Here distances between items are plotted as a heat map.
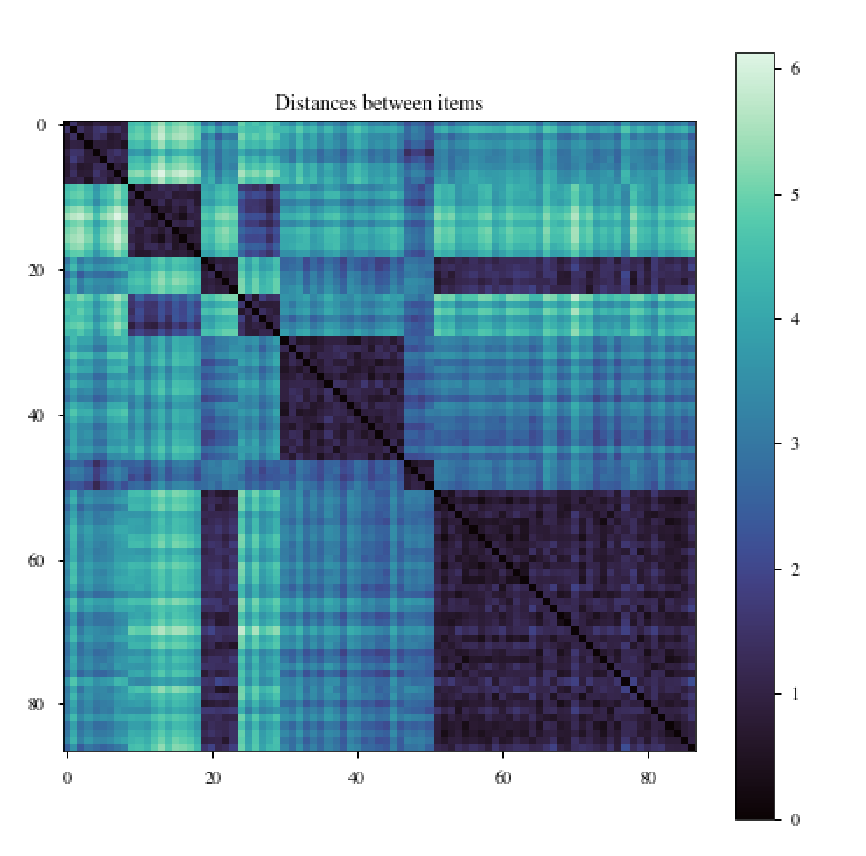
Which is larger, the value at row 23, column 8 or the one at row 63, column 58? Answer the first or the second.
the first
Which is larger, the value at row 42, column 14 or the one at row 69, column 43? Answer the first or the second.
the first
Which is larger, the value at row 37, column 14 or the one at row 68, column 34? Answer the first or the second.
the first
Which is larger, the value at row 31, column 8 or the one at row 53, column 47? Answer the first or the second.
the first
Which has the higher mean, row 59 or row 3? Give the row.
3
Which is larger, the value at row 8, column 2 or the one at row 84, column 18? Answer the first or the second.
the second
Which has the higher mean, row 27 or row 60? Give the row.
27
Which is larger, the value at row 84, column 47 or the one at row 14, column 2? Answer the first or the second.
the second
